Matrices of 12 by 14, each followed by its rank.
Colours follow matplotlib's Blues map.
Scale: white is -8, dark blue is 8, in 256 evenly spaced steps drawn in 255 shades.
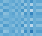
one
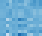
two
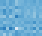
two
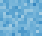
full rank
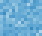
full rank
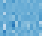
two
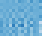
two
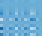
one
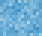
full rank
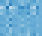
two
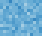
full rank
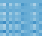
one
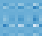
one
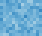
full rank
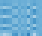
one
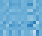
two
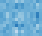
two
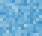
full rank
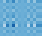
one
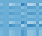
one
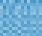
two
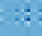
one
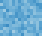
full rank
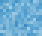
full rank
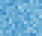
full rank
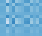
one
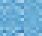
two
